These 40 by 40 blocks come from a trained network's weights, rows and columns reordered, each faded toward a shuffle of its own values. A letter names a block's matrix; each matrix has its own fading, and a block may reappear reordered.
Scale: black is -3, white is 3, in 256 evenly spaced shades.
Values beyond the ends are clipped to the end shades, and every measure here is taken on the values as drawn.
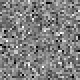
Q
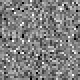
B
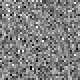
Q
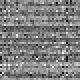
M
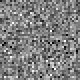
Q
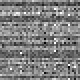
M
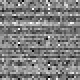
M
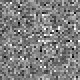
B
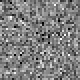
B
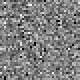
B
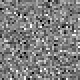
B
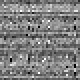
M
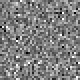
B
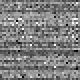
M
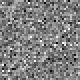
Q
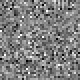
Q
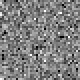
B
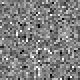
B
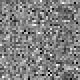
B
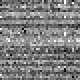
M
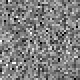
Q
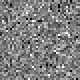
B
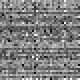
M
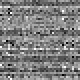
M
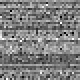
M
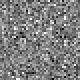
B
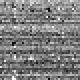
M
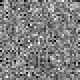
B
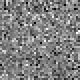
Q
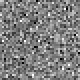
Q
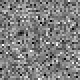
Q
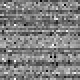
M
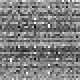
M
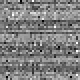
M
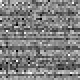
M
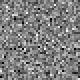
Q
